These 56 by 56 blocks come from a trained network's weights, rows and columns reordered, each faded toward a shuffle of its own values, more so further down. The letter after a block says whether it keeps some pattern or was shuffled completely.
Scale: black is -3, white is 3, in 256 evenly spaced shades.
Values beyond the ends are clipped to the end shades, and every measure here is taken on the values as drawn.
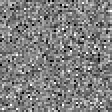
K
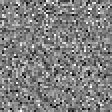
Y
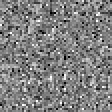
Y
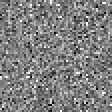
Y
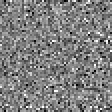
Y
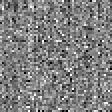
Y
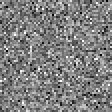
K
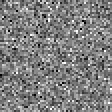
K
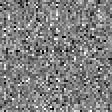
Y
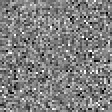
Y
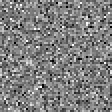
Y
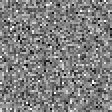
K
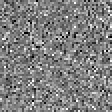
Y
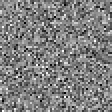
K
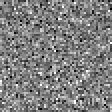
K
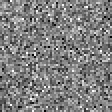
Y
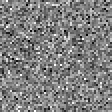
K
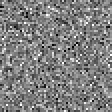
K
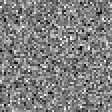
K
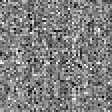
Y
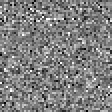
Y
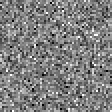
K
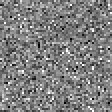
K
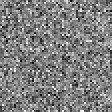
K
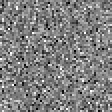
K
